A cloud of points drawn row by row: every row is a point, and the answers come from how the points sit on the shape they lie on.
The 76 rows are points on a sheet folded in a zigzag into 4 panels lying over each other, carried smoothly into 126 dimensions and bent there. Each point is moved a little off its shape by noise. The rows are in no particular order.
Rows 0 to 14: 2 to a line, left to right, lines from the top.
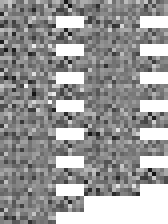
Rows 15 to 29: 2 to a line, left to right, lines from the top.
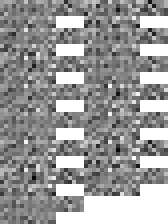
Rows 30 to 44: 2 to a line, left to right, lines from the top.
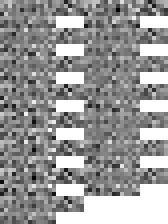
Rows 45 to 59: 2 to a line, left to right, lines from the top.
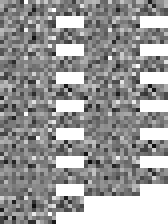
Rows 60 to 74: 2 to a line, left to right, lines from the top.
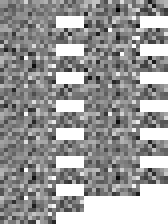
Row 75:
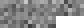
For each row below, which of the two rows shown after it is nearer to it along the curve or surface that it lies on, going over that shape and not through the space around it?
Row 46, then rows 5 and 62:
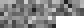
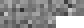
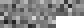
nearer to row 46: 5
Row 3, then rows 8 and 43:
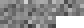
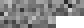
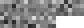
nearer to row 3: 8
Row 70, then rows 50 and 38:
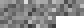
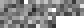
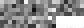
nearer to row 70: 50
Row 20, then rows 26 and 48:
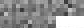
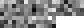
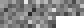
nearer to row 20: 48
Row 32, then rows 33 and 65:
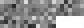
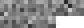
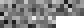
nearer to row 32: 65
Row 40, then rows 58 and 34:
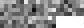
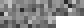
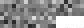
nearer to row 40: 58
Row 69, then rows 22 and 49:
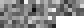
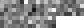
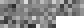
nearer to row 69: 22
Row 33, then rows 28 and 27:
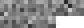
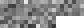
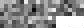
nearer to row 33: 27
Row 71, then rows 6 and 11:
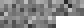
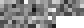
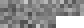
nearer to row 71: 11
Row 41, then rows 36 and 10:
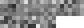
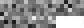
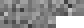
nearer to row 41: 36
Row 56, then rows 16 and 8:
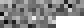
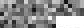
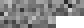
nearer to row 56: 16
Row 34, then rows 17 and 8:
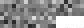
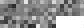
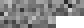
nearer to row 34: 17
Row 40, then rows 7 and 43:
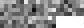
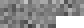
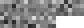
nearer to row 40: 7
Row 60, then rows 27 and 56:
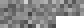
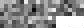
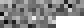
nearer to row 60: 27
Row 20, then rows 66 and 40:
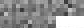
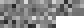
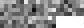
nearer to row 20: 40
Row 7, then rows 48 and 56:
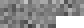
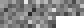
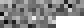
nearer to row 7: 48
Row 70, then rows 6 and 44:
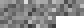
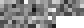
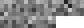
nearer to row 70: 44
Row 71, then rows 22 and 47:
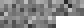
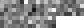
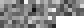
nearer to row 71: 47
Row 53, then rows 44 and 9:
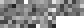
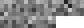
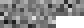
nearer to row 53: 9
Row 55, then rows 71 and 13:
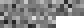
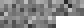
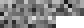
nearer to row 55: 13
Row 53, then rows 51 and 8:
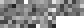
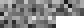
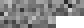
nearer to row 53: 51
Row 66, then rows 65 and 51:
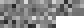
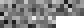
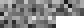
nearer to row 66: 65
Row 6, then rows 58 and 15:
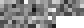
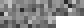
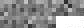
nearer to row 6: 15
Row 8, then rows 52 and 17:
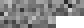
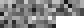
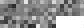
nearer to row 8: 52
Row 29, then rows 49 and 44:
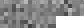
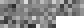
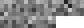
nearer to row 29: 44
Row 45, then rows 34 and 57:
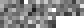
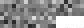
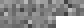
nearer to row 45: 57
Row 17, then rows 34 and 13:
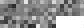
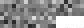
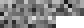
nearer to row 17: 34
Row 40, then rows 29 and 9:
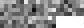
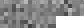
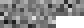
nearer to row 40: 29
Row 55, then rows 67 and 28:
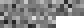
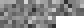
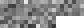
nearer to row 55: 28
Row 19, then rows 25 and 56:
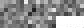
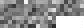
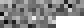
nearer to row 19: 25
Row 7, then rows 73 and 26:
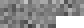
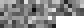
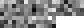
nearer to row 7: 73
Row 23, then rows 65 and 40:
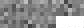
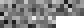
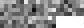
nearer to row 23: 40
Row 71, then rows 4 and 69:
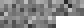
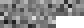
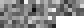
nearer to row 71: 69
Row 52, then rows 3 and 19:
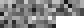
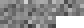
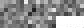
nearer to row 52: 3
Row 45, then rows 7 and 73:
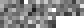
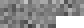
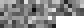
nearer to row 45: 73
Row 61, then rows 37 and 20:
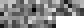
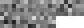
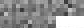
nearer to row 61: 20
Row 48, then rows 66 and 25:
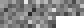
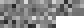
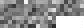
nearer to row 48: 25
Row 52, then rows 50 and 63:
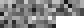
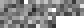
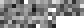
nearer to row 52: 63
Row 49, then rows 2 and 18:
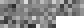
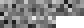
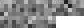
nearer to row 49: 2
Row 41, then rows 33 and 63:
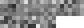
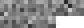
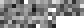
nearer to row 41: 63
